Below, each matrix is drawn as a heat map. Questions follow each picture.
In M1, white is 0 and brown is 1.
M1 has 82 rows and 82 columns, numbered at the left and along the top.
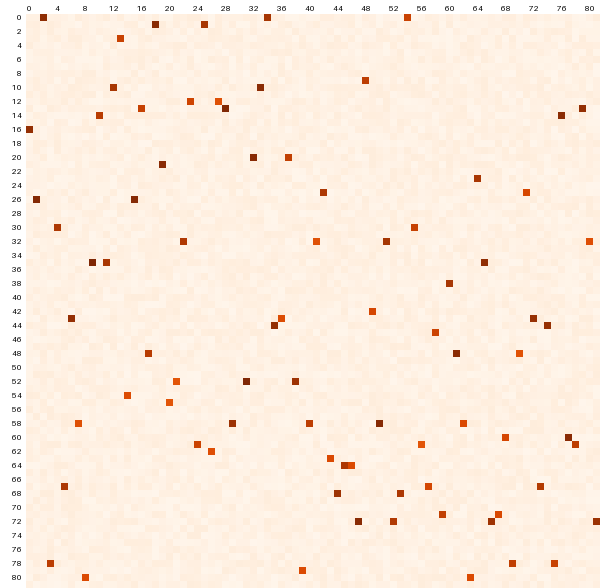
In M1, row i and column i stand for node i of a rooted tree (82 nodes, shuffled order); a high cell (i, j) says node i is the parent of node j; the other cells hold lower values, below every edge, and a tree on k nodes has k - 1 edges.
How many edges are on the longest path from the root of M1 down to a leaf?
36
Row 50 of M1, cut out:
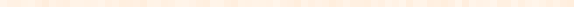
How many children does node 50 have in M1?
0
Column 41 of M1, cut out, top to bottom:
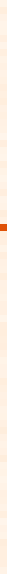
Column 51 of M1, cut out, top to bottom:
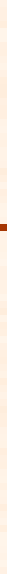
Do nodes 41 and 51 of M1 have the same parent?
yes
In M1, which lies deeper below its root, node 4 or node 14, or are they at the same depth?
node 14
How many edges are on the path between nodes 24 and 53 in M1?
7
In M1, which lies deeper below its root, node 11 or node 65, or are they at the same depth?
the same depth
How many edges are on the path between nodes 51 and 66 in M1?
6
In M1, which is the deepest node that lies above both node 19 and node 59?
52
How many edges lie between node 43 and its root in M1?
6
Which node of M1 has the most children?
58
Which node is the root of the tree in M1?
30
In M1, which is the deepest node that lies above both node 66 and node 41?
32
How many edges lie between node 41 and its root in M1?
4
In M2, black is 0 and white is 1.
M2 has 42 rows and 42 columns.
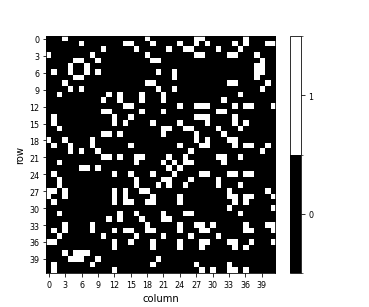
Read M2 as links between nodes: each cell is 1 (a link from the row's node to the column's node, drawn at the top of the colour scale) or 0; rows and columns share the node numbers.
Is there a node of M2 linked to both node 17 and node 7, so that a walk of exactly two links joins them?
no
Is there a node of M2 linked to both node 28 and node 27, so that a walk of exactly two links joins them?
yes
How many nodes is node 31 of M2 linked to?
7
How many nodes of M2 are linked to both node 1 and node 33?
5
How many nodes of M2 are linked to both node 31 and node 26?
4
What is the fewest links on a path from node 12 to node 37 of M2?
1
